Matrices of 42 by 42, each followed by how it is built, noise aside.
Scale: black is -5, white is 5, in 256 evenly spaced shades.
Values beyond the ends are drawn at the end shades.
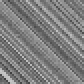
Toeplitz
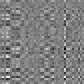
low rank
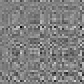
low rank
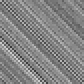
Toeplitz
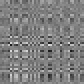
low rank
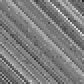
Toeplitz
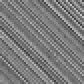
Toeplitz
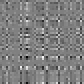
low rank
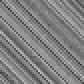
Toeplitz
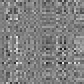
low rank
